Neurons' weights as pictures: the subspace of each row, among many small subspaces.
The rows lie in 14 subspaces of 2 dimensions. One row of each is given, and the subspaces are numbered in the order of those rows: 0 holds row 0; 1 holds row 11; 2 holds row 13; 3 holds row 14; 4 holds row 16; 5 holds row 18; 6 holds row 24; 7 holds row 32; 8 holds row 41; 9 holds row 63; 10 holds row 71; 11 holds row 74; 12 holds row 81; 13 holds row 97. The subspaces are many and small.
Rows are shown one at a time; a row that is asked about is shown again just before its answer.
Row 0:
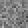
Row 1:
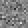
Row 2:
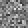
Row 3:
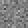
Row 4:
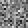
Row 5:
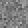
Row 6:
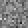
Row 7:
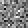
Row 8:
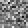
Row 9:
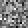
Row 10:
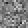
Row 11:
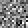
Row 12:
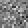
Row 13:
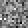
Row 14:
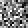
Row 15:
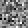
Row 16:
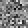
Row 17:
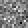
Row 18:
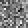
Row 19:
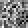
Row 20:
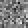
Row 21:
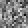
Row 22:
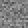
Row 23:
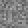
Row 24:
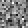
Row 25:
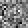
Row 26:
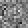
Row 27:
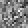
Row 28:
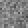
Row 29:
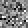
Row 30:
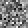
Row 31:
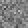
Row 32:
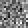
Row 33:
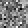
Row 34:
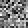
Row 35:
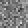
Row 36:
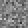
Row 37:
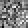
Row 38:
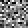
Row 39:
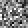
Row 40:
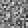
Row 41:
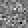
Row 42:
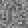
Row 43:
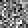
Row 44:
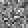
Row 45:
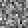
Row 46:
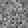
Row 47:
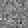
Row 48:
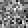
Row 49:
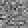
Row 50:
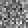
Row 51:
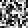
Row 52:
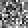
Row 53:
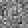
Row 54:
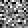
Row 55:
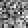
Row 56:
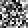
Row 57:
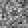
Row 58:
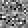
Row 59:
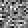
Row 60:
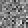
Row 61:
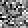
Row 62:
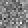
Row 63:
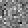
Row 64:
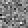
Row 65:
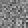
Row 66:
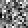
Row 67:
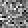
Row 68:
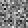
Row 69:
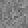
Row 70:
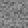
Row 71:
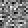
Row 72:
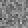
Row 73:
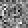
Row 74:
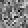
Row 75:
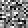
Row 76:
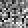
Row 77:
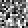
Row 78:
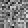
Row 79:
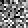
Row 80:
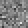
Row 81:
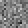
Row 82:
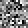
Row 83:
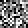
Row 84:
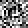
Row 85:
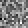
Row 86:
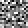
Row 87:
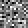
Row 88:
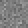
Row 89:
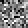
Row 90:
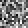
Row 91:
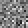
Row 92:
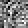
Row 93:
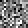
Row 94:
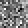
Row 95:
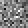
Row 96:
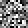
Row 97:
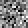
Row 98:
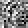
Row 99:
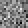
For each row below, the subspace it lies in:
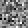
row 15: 2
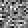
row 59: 10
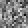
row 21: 11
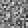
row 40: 7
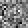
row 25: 9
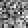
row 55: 10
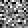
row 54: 13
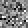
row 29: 8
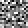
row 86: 13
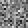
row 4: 5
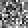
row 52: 2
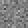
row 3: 3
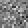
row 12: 13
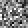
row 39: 3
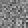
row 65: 1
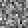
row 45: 6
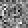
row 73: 9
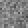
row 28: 10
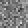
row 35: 5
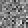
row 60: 1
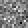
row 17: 13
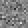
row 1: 8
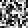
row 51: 6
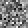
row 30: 7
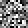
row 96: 4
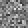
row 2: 4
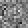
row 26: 9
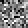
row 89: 11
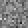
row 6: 2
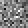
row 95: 3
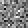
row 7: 3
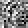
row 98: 0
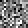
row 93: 12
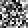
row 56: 7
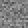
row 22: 1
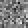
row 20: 4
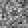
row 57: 3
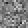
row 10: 1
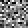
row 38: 13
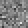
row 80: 0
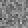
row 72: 6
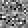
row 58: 8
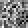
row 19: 0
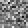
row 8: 13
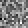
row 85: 6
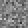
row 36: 2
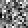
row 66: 11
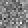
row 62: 7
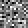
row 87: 8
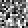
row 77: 6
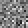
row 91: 1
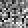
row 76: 6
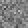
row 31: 9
